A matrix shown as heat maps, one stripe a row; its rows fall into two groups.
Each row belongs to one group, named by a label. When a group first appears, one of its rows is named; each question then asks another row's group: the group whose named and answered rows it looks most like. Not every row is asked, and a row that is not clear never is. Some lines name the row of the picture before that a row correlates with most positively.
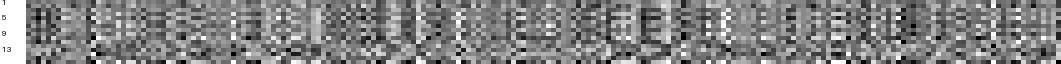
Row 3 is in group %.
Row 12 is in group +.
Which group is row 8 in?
%
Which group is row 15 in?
%
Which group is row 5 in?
%
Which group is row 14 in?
+
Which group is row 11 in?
%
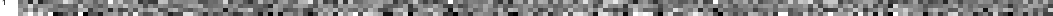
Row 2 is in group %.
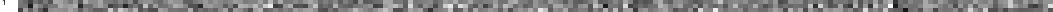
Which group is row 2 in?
%
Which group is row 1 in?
%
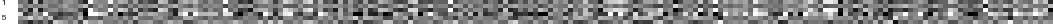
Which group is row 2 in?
+
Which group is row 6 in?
%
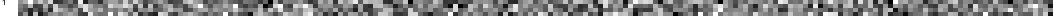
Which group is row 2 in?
%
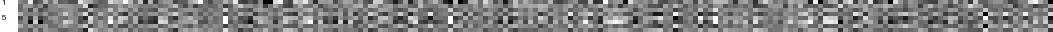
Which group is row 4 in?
+
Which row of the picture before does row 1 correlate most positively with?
2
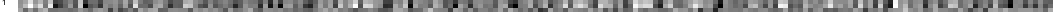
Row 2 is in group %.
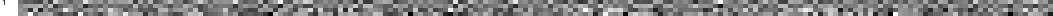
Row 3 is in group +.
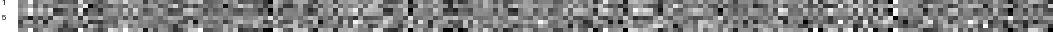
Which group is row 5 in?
%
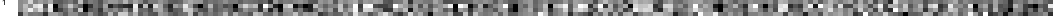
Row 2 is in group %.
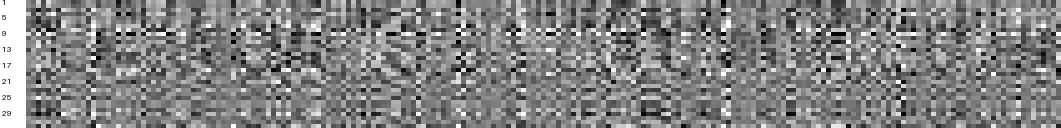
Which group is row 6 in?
%
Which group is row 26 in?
%
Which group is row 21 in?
%
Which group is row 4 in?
+
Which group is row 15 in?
+
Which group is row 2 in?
+
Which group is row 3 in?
%
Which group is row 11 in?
+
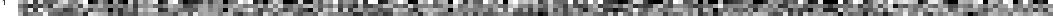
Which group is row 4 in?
+
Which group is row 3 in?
+
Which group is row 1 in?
+
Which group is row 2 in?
%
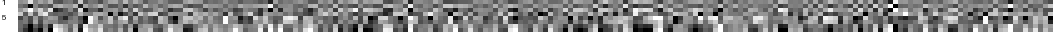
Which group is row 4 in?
+
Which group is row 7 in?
%
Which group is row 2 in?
%
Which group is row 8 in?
%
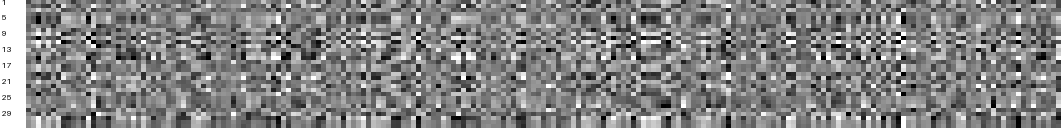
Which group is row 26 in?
+
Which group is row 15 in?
%
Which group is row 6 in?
%
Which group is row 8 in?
+
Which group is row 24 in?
%
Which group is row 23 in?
%
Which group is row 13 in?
+
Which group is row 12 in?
+
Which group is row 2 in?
%
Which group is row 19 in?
%
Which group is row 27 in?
+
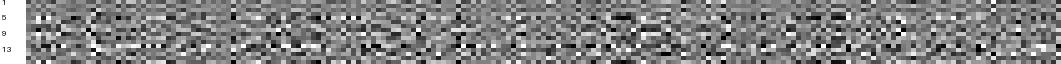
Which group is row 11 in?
+
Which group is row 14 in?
+
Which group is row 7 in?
%
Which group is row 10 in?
+
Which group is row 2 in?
+
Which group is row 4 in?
+
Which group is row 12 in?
%
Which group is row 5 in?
+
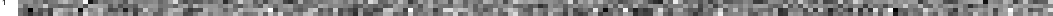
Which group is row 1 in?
+
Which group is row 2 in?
+
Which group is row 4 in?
%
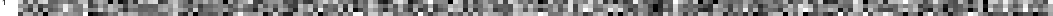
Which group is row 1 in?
+
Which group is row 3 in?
+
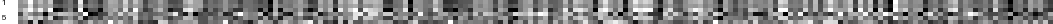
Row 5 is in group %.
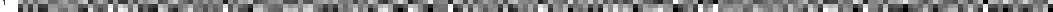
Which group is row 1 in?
+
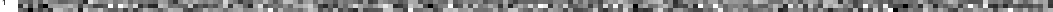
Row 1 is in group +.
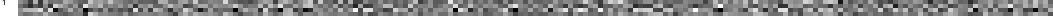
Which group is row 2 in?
%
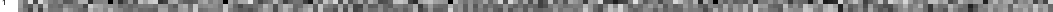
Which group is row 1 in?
+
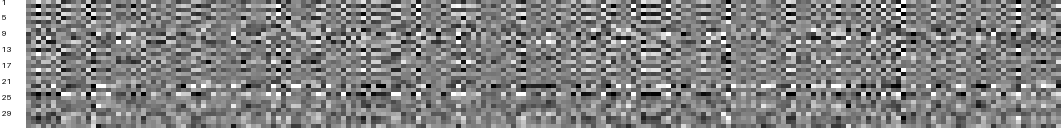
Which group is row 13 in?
%
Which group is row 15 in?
+
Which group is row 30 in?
%
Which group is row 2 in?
%
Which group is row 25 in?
%
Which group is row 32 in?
+
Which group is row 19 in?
%
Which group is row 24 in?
%
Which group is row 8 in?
+
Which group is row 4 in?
%
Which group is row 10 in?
+
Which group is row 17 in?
%
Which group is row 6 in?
%
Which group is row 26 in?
+
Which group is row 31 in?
%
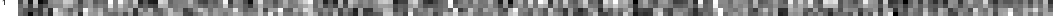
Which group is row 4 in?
%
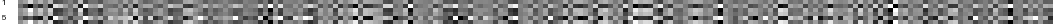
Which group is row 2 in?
%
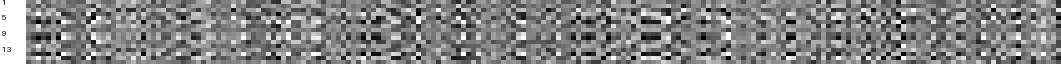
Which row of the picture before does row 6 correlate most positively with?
2
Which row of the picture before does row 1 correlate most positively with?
5
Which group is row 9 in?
%
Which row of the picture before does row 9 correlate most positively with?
5
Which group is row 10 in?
%
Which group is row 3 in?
+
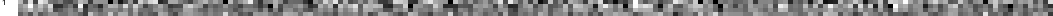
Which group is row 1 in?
+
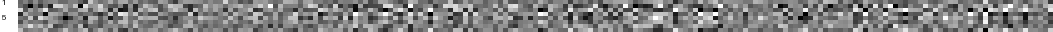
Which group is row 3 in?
+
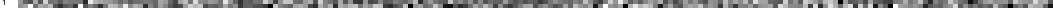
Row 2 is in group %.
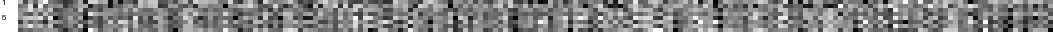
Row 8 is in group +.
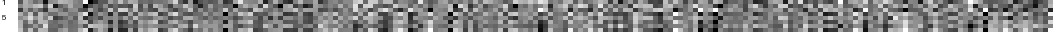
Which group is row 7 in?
+
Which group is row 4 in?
+
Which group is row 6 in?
+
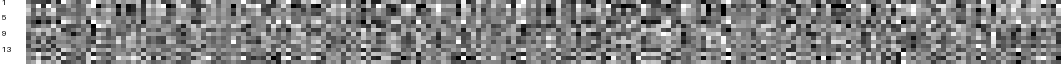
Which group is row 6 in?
%
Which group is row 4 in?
+
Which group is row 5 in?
%
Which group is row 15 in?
%
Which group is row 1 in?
%
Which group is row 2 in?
+
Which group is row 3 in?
+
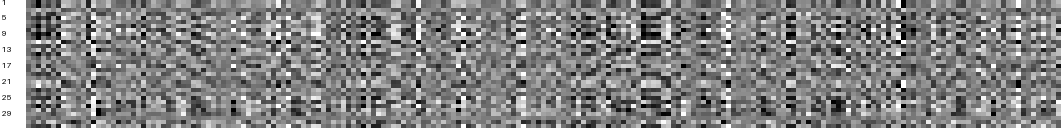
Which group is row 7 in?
%
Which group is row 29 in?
+
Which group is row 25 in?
%
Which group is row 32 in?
%
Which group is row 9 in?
%
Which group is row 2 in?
%
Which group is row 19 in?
%
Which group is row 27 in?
%
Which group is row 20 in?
+
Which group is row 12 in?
%
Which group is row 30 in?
%
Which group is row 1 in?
%
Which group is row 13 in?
+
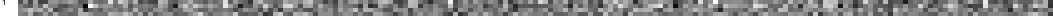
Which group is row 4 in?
%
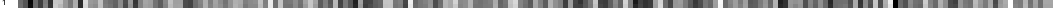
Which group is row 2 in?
%
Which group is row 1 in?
%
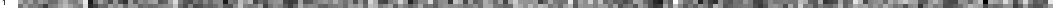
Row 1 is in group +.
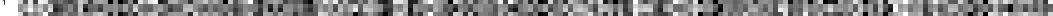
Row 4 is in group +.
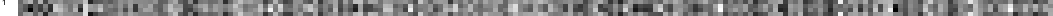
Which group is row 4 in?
+
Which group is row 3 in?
%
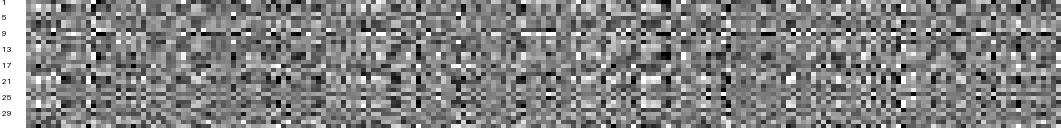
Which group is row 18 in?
%
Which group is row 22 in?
+
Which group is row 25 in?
+
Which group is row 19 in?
+
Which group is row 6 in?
%
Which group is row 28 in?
%
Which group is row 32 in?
%
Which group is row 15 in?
+
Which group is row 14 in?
+
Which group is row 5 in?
+
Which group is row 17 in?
%
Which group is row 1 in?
+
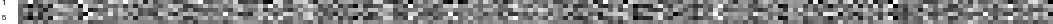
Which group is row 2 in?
%
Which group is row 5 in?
%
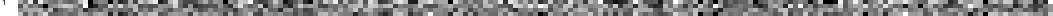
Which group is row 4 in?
+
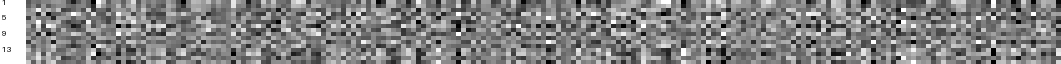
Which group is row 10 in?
+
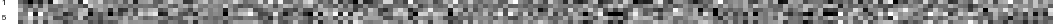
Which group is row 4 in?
+
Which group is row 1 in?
%
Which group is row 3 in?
+
